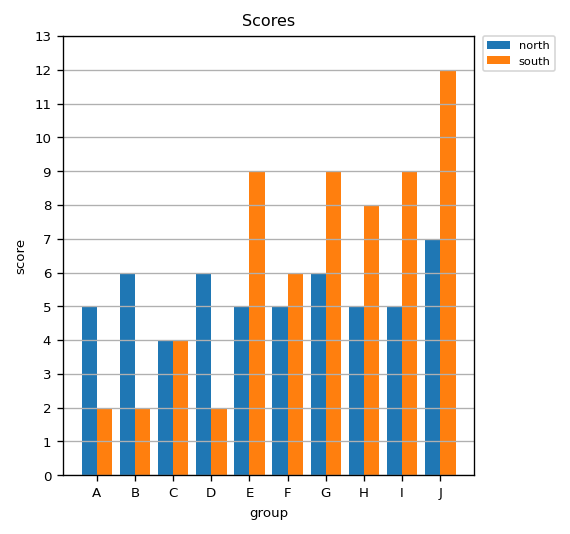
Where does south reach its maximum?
J
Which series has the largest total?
south
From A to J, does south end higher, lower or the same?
higher
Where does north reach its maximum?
J
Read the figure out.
Title: Scores
x-axis: group, ticks A B C D E F G H I J
y-axis: score, ticks 0 1 2 3 4 5 6 7 8 9 10 11 12 13
Legend: north, south
Values:
north: 5 6 4 6 5 5 6 5 5 7
south: 2 2 4 2 9 6 9 8 9 12
